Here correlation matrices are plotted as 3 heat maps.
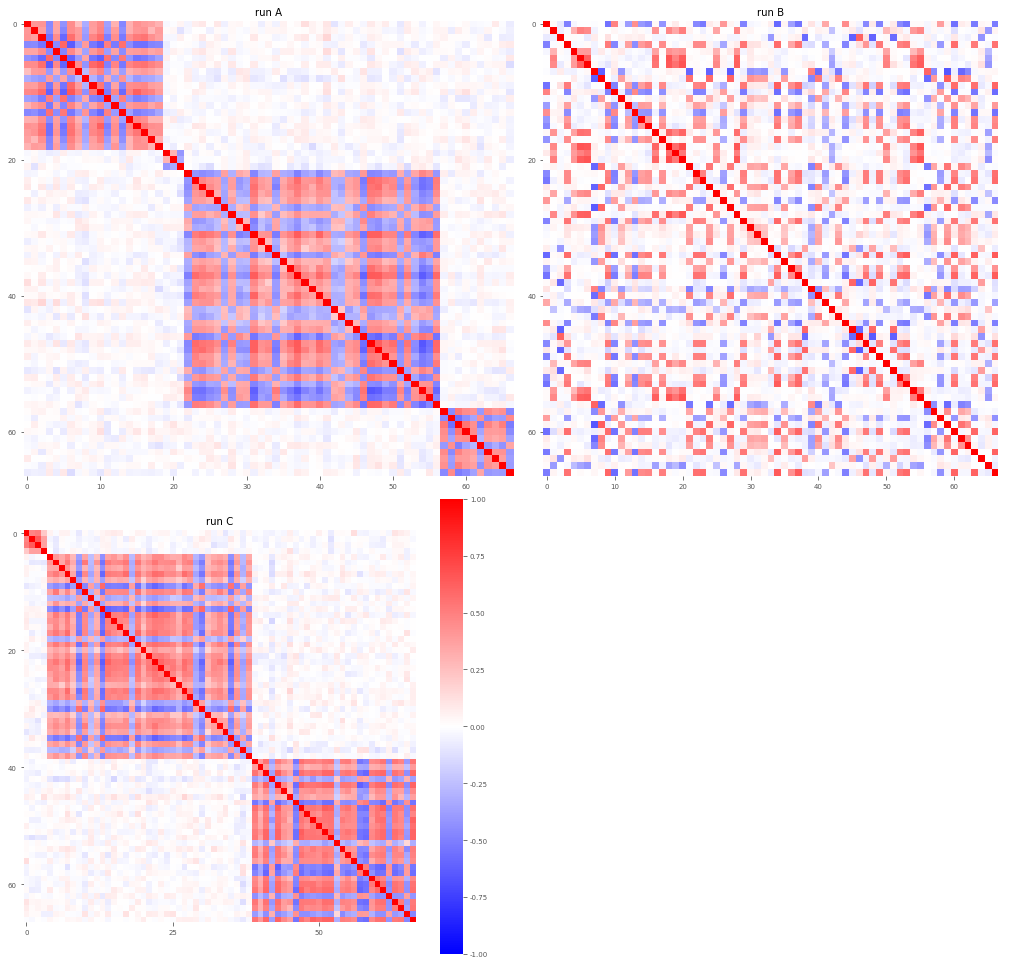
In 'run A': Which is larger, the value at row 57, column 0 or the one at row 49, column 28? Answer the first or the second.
the second
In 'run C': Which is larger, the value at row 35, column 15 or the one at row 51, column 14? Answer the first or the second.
the second
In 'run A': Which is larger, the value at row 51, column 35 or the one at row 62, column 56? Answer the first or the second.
the second
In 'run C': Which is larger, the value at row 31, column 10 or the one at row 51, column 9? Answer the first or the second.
the first
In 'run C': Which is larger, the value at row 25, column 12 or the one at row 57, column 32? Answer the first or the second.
the first
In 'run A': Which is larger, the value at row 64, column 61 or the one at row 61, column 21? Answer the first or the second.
the first
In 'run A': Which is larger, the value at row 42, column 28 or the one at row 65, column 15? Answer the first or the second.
the second
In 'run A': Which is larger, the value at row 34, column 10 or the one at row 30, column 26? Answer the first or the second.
the first
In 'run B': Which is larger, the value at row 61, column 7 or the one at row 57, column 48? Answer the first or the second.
the second
